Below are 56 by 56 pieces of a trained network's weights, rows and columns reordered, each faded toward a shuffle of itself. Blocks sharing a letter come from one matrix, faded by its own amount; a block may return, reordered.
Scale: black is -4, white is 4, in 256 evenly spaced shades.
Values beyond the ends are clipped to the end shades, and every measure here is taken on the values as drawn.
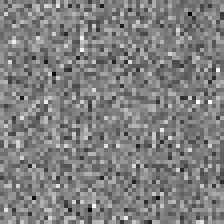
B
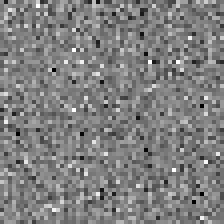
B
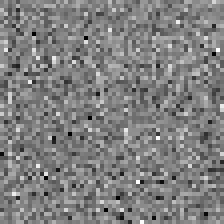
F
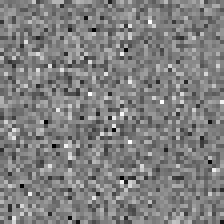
F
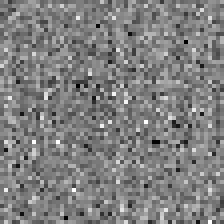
B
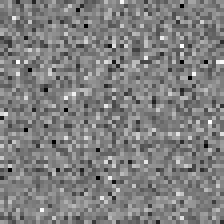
F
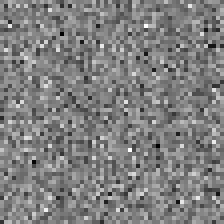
B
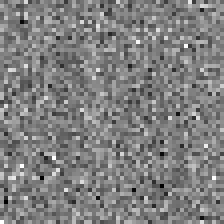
B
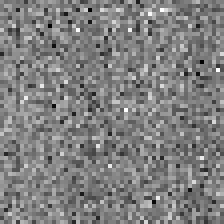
B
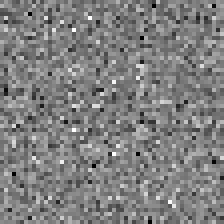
F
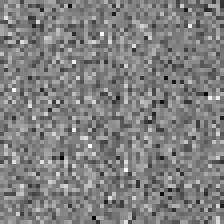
B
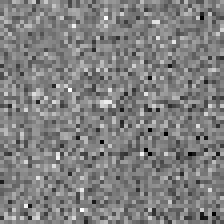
B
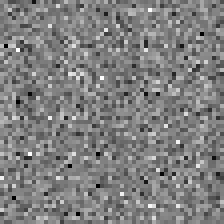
B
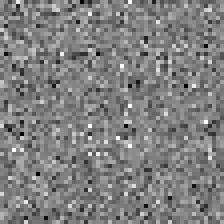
F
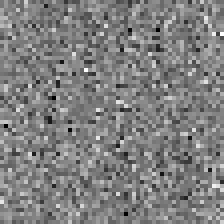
B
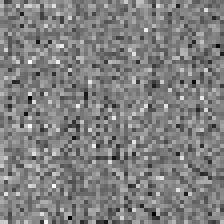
B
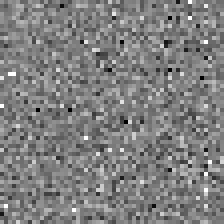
F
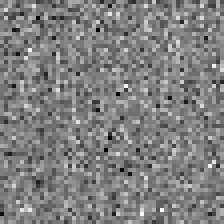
B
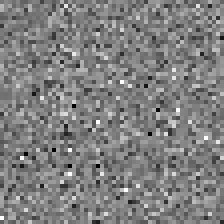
F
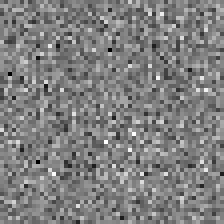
B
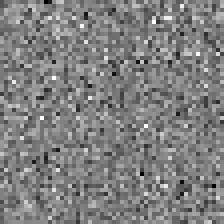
B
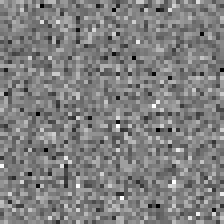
F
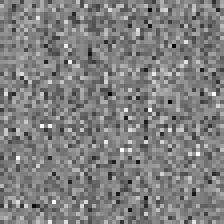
B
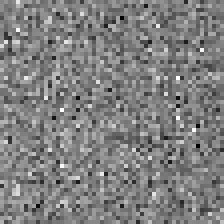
B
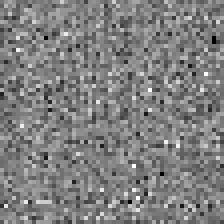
B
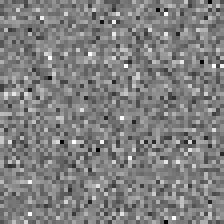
F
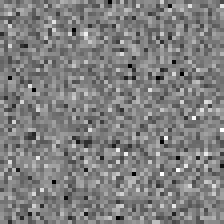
F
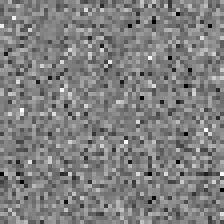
F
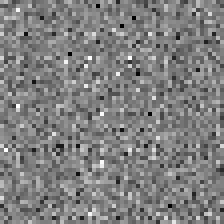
B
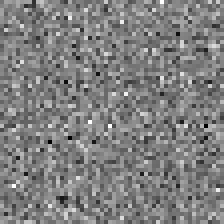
B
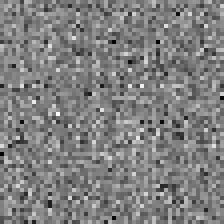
B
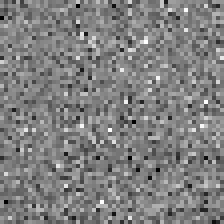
F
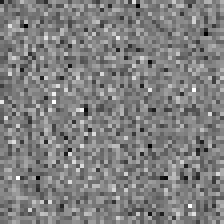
B
